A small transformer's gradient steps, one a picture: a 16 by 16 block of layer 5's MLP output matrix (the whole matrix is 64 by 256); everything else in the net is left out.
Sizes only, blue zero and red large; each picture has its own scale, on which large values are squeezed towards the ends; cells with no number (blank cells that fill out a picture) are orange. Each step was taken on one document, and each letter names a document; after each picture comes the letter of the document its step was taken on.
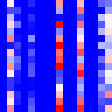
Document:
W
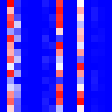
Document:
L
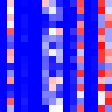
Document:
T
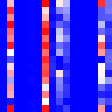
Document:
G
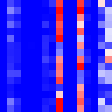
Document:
W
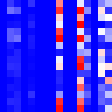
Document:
W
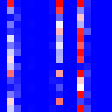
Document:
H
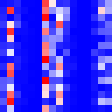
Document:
G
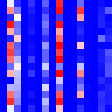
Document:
W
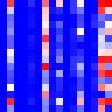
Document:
T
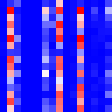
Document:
L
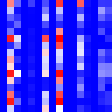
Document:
W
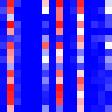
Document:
L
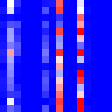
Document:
H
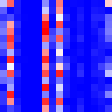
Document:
G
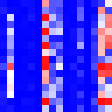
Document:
T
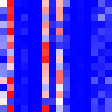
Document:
G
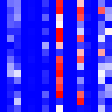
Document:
W
